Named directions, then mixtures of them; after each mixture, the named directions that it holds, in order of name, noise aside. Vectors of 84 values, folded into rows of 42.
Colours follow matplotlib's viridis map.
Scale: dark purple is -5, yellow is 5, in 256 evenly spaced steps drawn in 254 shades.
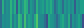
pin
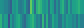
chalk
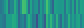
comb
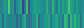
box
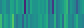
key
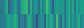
comb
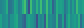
chalk, comb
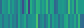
box, chalk, pin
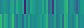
key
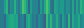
comb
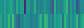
chalk, key, pin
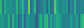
box, chalk, pin
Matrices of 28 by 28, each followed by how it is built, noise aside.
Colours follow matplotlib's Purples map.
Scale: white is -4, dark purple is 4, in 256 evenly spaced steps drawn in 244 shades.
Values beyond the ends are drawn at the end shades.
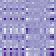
low rank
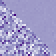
lower triangular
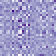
low rank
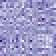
low rank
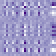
low rank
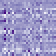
low rank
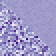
lower triangular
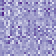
low rank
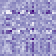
low rank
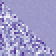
lower triangular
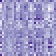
low rank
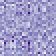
low rank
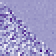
lower triangular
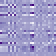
low rank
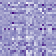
low rank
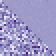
lower triangular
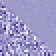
lower triangular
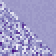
lower triangular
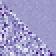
lower triangular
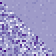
lower triangular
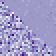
lower triangular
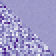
lower triangular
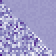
lower triangular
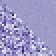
lower triangular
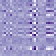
low rank
